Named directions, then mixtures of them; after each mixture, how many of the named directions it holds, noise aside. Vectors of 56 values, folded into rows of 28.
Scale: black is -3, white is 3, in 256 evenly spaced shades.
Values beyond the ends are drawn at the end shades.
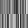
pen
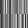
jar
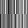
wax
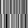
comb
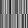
one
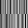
two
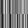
two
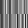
one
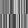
one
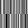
one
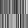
one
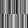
three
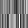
one
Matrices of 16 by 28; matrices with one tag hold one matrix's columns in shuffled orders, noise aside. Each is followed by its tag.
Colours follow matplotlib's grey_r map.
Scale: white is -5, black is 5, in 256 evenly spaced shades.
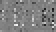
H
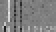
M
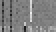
M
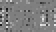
H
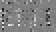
H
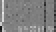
M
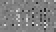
H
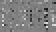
H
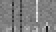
M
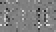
H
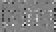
H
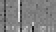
M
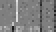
M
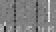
M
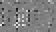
H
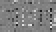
H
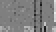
M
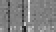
M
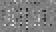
H
